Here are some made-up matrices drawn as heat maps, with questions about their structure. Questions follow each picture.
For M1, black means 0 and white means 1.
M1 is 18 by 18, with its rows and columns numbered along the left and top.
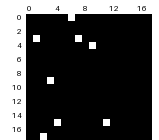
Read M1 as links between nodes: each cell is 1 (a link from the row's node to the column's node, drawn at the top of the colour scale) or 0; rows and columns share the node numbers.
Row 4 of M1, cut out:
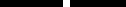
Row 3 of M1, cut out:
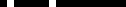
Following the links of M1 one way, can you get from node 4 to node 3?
yes
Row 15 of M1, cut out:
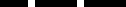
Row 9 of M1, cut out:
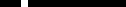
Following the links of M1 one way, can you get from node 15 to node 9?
yes
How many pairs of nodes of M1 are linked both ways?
0
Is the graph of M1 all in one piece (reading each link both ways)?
no
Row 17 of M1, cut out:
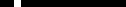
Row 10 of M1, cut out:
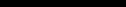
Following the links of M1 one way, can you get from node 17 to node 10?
no
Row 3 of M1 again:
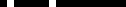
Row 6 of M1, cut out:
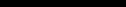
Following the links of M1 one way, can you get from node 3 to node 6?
no
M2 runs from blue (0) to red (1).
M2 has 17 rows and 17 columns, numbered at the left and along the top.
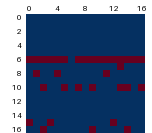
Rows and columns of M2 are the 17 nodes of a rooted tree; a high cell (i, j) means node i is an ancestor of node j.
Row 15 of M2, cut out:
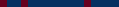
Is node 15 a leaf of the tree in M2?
no
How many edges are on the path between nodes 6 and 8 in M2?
1
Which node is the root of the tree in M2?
6
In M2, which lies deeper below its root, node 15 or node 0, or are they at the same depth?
node 0
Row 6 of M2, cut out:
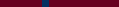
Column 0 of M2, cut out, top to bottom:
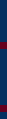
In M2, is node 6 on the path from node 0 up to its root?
yes
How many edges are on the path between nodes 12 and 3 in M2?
2
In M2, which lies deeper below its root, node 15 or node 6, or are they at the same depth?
node 15
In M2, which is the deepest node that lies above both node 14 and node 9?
16
